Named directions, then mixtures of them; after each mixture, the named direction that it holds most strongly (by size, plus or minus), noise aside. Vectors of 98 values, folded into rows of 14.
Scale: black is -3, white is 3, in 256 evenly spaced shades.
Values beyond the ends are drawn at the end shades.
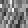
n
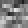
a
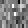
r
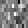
r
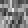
n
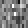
r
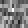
n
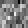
r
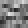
a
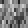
n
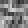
a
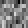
r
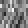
n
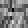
n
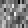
r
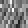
n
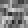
a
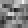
a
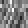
n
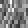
n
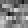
a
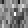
r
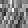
n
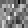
r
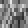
n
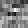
a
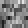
a
